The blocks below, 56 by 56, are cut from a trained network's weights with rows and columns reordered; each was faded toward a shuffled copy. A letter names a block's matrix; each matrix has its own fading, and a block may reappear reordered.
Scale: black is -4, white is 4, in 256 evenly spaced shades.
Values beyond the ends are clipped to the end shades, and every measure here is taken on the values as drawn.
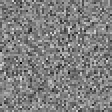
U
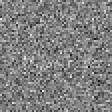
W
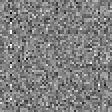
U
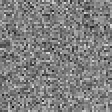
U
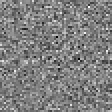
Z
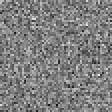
U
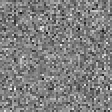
Z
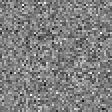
Z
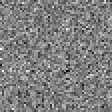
Z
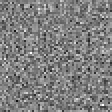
U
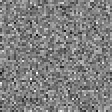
Z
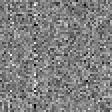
U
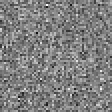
U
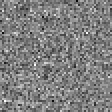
W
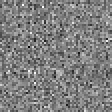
Z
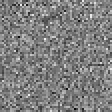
W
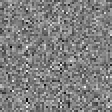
U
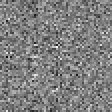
Z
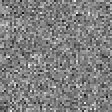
W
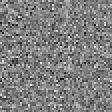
Z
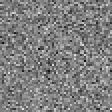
U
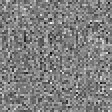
U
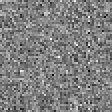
U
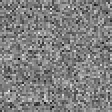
U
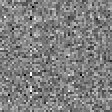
U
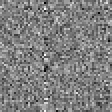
U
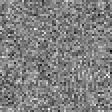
U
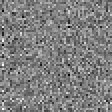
U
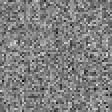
U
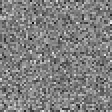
W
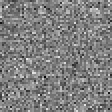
U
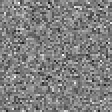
Z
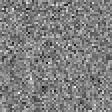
W
